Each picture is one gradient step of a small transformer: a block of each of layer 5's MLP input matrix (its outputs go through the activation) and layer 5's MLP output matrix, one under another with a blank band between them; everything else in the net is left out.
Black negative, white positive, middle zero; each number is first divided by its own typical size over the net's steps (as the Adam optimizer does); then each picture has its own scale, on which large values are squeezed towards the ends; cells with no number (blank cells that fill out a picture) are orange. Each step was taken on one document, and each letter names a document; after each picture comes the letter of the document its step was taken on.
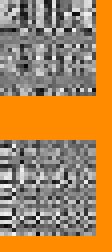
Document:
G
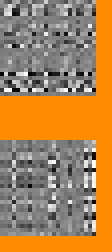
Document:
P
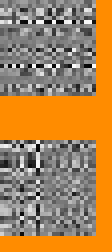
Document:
G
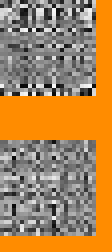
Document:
G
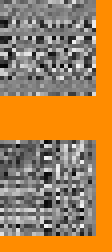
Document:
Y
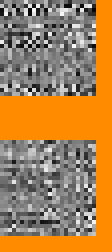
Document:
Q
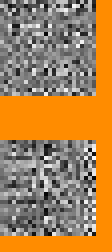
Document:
Q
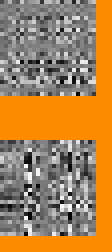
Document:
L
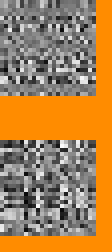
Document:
L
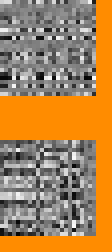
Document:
Y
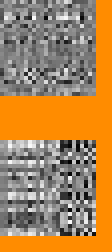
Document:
Q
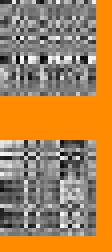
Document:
L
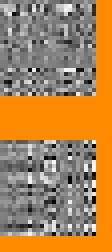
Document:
P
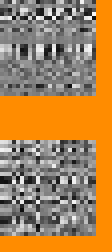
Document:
G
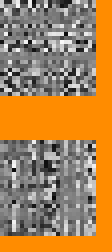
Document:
Q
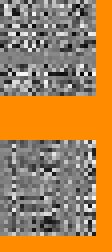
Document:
Q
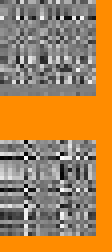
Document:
L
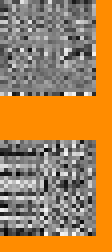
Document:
Y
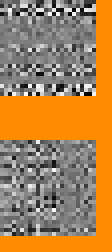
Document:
G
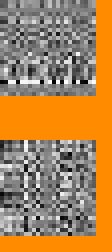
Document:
L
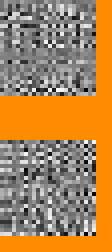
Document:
Q
